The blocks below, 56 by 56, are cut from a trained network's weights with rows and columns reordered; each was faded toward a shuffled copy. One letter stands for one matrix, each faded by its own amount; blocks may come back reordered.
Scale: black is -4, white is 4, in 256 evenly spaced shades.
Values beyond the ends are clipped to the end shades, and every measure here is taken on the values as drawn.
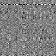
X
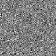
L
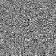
L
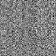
L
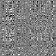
X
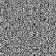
L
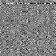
X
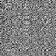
L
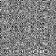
X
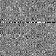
X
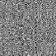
L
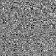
L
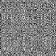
L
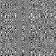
X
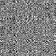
X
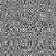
X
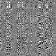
X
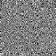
L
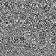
L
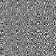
X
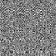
X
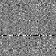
X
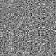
X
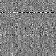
X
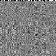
X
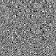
L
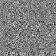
L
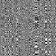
X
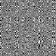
X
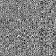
L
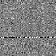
X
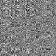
L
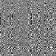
X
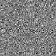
L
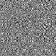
L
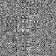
X
